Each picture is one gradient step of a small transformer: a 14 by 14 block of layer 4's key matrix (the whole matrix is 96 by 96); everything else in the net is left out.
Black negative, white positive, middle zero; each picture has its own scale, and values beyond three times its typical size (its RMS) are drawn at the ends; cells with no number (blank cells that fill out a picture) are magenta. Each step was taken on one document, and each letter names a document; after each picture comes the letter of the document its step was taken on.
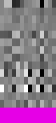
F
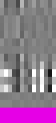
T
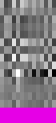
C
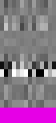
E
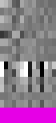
F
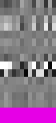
E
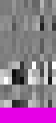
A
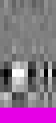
A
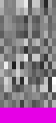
C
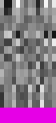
F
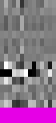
A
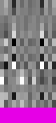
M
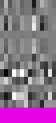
A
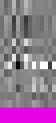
C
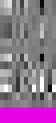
T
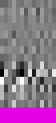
M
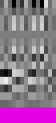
A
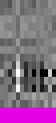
C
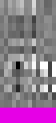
C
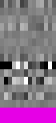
E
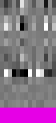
E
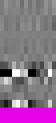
A
